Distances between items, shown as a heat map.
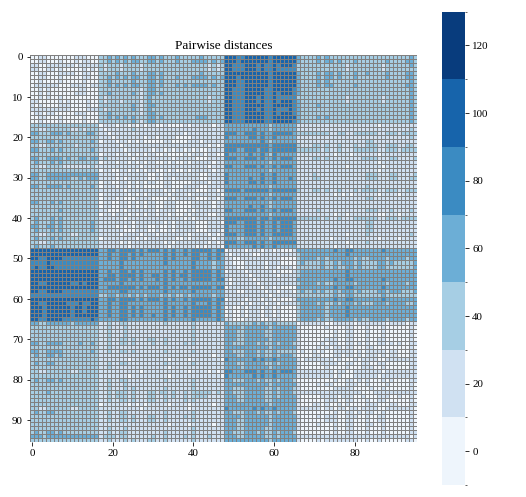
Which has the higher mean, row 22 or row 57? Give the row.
57
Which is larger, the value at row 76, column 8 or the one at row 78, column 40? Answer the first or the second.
the first
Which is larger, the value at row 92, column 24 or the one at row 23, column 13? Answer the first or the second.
the second
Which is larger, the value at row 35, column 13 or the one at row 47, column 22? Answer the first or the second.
the first
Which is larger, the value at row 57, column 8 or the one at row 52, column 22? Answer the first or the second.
the first
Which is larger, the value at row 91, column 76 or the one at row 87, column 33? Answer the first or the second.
the second
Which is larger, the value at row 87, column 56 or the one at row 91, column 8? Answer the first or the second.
the first
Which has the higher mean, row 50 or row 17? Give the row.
50
